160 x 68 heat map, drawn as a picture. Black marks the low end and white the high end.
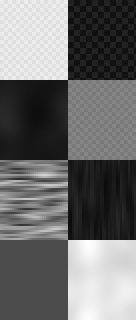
The table splits into 4 rows of 2 panels. Panel 1,1: very high, checkered, faint in contrast. Panel 1,2: very low, checkered, faint in contrast. Panel 2,1: very low, smooth, faint in contrast. Panel 2,2: middling, checkered, faint in contrast. Panel 3,1: middling, streaked across, strong in contrast. Panel 3,2: very low, streaked downward, faint in contrast. Panel 4,1: low, flat. Panel 4,2: very high, smooth, faint in contrast.
